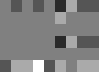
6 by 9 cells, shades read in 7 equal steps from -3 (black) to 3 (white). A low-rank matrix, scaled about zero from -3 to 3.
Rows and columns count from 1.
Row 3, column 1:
0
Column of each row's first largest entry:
7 6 1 7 1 4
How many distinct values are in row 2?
2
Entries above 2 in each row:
0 0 0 0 0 1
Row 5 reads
0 0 0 0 0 0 0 0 0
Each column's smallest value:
-1 -1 0 -1 -1 -2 0 -1 -1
